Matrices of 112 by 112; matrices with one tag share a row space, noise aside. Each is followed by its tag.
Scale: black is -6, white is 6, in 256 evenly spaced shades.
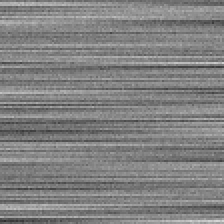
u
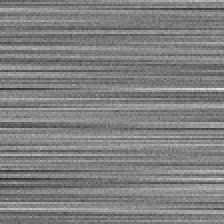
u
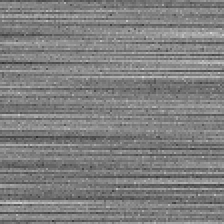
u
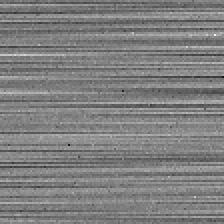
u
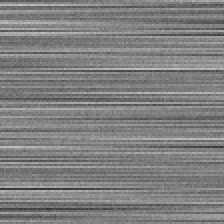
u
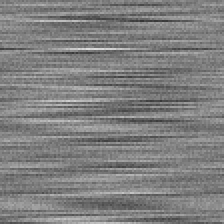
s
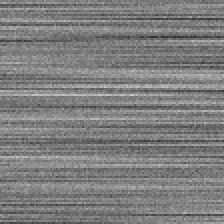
u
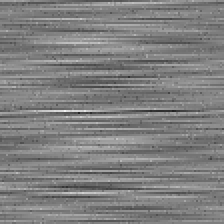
s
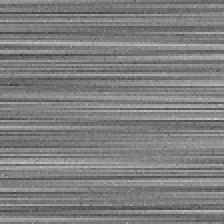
u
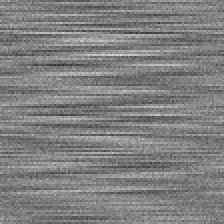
s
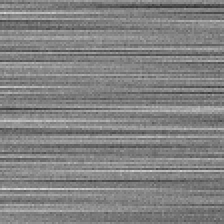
u
